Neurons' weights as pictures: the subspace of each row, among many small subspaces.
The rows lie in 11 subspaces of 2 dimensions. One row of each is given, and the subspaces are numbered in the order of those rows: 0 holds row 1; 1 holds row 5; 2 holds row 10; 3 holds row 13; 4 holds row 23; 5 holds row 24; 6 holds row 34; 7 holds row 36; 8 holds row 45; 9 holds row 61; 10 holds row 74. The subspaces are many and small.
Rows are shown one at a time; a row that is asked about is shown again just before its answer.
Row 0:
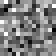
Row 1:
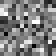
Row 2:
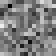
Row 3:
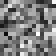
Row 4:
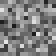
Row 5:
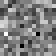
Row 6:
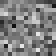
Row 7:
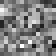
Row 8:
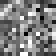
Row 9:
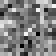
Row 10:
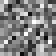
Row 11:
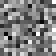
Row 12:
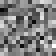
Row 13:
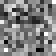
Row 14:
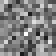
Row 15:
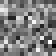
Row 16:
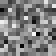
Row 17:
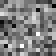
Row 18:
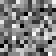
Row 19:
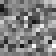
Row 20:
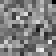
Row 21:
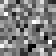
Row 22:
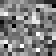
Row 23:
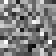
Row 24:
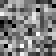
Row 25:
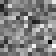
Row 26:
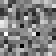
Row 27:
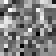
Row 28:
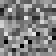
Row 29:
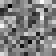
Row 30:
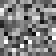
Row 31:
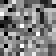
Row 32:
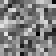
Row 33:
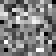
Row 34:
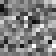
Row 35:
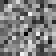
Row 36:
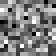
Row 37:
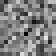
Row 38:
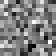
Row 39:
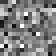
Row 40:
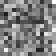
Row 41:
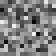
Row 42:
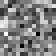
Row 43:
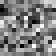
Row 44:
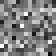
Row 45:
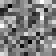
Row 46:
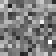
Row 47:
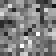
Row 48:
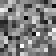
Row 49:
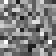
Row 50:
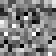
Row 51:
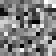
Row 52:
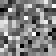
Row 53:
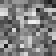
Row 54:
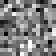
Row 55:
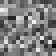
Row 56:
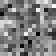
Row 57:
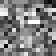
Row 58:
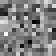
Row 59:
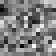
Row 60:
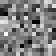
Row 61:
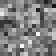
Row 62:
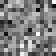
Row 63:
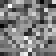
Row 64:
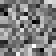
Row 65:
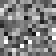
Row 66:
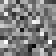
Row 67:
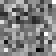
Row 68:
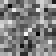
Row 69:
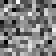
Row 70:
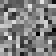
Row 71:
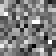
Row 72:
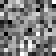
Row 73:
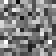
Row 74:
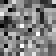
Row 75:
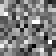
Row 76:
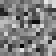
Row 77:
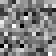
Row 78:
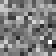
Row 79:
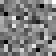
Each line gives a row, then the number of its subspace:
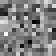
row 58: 0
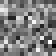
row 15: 8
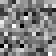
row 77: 10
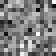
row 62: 5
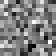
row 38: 0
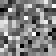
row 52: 7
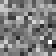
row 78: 8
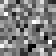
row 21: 0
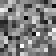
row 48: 7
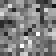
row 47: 9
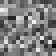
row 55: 8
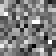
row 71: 0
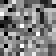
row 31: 10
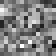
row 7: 6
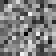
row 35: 2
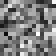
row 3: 1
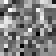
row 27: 10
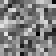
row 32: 1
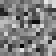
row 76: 9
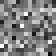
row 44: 10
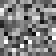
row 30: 3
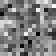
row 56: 9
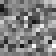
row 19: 6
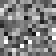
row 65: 3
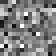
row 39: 10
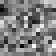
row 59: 6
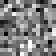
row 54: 0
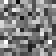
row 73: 4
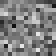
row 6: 5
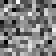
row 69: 4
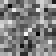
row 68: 9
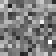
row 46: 8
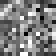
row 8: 2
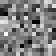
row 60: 0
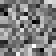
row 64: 4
